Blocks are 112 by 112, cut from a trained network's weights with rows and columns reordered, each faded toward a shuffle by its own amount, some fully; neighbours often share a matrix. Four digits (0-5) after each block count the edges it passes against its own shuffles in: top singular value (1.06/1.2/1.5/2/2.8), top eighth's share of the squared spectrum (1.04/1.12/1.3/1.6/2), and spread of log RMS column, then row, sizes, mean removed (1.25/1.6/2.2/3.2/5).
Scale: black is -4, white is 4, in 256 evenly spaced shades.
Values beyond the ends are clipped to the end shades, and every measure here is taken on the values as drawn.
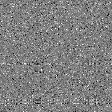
3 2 0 2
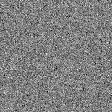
3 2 0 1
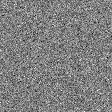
0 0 0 0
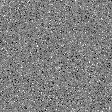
2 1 0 0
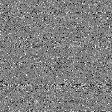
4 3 0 3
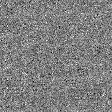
2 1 1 0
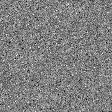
0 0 0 0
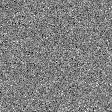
1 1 0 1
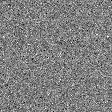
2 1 0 0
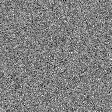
0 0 0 0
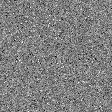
1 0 0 0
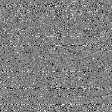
4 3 0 3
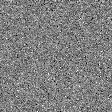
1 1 0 0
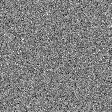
0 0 0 0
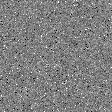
0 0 0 0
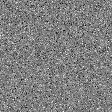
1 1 0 0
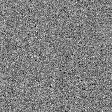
1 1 0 1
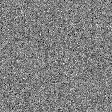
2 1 0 0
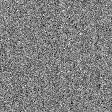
1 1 0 0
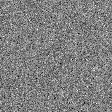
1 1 0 0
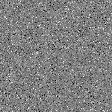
3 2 0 1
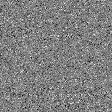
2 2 0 1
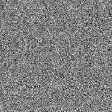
4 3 0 2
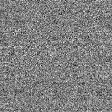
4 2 0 2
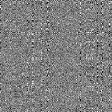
4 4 3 2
